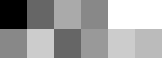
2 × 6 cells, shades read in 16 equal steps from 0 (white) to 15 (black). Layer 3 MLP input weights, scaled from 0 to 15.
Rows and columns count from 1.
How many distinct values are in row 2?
5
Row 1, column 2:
9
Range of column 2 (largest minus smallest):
6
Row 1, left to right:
15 9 5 7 0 0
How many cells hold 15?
1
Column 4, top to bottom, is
7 6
